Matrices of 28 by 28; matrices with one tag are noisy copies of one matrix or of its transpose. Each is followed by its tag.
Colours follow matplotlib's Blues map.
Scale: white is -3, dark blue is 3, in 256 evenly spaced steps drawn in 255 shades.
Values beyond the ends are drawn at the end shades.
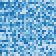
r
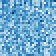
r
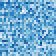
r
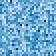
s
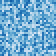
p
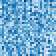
r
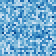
s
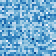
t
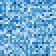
p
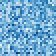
s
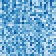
r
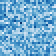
p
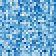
t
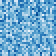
t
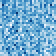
r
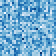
t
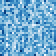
p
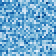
r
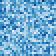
p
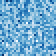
p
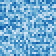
p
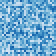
s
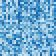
t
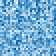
t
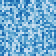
p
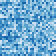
t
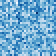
t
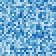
s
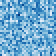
t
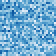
r
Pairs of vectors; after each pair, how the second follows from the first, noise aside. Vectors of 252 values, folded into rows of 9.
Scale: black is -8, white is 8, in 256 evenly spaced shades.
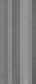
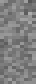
shuffled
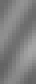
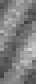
scaled up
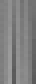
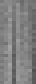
copied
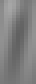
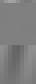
partly zeroed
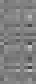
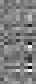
scaled up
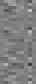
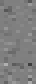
partly zeroed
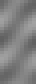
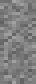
shuffled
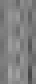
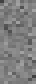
shuffled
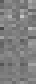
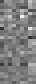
scaled up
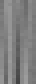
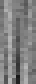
scaled up
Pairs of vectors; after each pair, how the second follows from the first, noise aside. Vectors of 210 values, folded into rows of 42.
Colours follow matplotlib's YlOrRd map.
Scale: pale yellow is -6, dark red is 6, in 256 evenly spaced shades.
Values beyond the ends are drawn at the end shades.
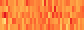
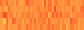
shrunk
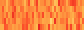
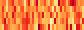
scaled up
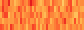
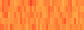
shrunk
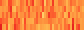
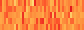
shuffled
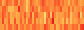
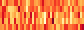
scaled up
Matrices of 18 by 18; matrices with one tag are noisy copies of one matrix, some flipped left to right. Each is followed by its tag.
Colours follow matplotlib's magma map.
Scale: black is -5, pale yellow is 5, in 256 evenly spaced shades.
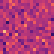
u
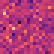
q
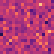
u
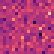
q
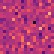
q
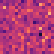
q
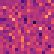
q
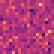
u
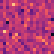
u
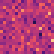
q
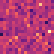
u
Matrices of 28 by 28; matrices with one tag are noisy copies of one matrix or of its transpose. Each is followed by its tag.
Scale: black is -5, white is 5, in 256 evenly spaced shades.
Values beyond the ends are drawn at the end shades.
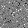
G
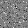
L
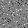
G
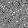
G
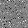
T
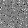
T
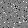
L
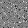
L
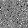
T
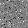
T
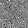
T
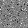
T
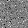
T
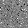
T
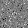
G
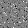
L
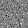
L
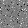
T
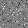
G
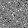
G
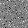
T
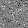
G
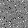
T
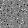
T
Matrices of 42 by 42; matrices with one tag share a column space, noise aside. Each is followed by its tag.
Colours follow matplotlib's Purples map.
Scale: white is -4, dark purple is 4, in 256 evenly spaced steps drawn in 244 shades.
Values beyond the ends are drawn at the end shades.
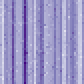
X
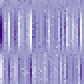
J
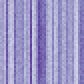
X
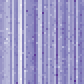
X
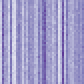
X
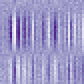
J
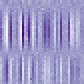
J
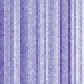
X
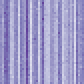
X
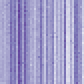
X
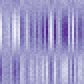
J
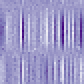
J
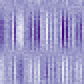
J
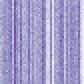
X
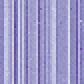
X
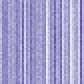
X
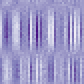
J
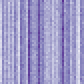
X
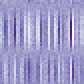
J
